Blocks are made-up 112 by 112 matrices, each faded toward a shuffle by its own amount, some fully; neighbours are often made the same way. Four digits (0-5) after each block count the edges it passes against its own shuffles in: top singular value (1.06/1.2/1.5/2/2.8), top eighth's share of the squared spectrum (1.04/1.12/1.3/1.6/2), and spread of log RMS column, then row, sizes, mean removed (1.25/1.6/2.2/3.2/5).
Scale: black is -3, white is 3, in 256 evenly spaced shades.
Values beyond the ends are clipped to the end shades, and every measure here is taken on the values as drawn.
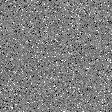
2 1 0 0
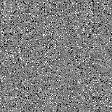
4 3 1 2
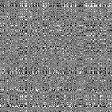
5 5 3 4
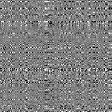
5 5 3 4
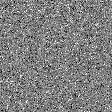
0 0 0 0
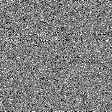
1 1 0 3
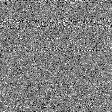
1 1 0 3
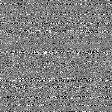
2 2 0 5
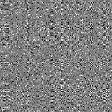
5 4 3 3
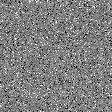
1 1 0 0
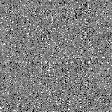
4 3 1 1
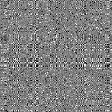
5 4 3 3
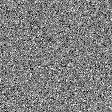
0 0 0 0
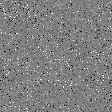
2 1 0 0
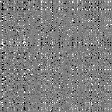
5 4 3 3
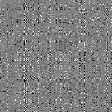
5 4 3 3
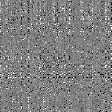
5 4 3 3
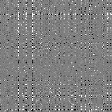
5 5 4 3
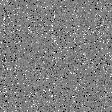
1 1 1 1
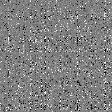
2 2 3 2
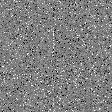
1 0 0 0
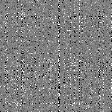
2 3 4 3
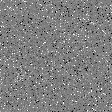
0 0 0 0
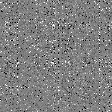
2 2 2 2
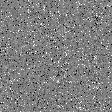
0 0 1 0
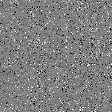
1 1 1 1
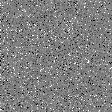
1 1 1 0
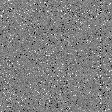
2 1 1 0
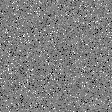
0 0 0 0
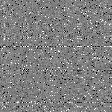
4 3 1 2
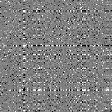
5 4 3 3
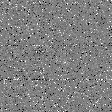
3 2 0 1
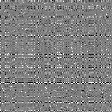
5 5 3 4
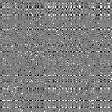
5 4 3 4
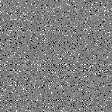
4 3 2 2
